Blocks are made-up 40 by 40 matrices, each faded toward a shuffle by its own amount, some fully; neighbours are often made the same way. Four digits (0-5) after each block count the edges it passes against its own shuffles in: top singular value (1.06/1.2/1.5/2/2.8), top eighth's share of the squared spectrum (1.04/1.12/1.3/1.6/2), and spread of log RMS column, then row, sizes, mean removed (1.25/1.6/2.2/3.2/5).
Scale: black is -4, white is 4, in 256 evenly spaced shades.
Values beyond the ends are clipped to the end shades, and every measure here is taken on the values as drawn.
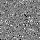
2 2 0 0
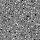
1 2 0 0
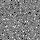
0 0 0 0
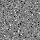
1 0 0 0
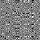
4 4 2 2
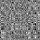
4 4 2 2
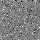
0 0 0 0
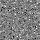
0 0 0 0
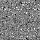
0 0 0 1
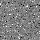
0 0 0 0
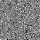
1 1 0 0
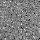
2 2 1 0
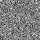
0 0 0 0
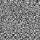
3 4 2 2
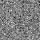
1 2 1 0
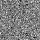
2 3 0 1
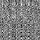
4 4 2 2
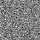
2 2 0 0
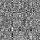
3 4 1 2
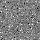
2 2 0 0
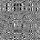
4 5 3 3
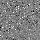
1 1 0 0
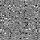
3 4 2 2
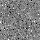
2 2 0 0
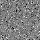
1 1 0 0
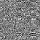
3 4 1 2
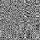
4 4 2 2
